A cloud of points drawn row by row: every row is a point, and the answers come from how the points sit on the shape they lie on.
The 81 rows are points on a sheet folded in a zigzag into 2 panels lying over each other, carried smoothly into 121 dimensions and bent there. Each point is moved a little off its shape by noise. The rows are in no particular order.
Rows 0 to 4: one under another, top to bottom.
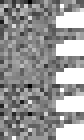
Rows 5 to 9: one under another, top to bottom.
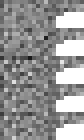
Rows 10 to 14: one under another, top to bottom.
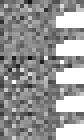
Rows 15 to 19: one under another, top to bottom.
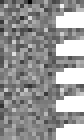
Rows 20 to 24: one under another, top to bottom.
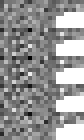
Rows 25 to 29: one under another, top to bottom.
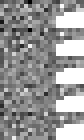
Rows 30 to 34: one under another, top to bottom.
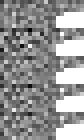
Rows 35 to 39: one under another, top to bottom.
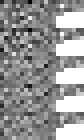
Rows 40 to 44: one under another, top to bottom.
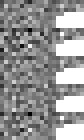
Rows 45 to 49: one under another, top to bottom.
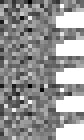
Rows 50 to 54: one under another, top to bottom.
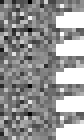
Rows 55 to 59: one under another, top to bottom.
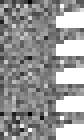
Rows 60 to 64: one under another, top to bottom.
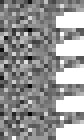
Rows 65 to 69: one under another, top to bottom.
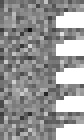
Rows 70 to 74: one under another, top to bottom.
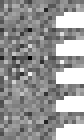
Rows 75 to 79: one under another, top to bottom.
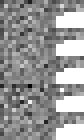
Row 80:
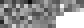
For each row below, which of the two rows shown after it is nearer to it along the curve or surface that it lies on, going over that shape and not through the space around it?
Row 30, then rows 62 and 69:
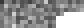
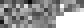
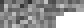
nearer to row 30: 62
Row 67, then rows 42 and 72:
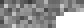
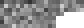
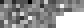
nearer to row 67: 42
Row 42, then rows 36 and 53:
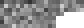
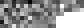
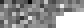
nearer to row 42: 36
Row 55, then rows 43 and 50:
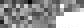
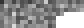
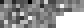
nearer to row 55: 43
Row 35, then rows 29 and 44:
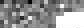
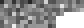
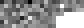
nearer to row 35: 44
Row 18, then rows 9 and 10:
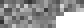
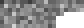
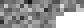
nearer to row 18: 9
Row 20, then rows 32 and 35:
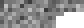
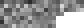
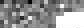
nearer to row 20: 35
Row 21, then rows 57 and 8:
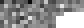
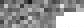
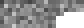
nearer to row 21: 57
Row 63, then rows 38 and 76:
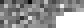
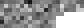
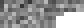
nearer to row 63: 76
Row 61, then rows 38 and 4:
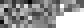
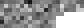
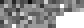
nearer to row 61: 4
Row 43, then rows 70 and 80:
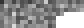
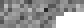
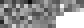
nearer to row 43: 80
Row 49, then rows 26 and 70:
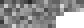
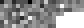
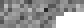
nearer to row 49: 26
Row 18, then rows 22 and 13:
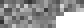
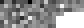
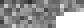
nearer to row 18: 13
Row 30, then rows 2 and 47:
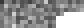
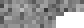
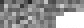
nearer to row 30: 2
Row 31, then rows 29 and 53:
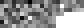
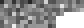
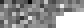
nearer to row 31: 53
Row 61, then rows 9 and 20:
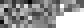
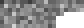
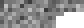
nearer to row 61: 9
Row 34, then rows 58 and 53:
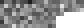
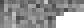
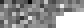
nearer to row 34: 58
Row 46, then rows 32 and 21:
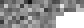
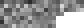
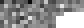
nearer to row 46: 21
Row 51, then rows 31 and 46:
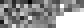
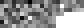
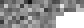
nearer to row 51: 31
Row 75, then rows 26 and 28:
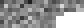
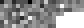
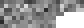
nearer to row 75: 26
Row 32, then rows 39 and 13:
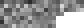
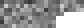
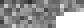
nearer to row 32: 39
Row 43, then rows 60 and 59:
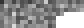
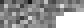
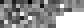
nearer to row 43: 59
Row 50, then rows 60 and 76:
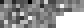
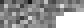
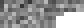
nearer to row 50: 60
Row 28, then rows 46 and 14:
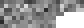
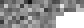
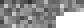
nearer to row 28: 14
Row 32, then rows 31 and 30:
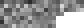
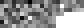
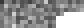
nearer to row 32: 30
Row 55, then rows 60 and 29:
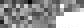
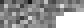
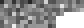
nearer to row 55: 29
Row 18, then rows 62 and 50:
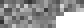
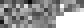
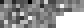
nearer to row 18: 62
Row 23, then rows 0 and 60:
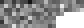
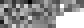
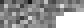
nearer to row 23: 0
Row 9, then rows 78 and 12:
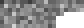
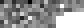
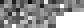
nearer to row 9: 12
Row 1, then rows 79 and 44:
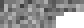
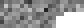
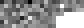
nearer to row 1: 79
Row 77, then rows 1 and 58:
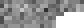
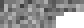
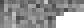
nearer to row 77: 58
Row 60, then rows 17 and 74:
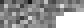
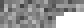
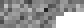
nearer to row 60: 17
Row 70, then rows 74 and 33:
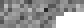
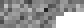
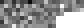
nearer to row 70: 74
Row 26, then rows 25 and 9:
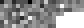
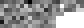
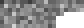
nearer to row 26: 25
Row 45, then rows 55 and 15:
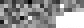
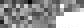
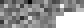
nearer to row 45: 15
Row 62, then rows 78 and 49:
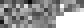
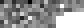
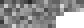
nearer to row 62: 49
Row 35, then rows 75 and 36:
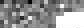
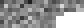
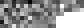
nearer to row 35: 75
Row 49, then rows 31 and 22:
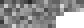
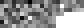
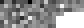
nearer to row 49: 31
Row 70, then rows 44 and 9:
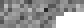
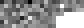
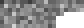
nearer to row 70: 44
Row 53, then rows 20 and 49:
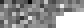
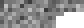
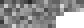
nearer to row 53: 20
